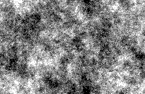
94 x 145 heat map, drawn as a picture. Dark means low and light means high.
There are no regular stripes. Neither half mirrors the other. The histogram is bell-shaped. The texture is blotchy.
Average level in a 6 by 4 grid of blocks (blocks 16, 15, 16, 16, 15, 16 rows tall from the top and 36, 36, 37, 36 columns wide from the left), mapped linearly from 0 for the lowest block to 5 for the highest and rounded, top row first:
4114
0123
1202
1311
1313
5004
